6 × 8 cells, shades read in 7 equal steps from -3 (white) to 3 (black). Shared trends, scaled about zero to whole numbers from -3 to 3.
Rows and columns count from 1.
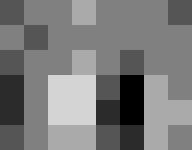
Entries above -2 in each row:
8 8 8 6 6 8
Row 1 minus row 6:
0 0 1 0 -1 -2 1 1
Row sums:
1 1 1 1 1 1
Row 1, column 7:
0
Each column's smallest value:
0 0 -2 -2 0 0 -1 -1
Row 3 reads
1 0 0 -1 0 1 0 0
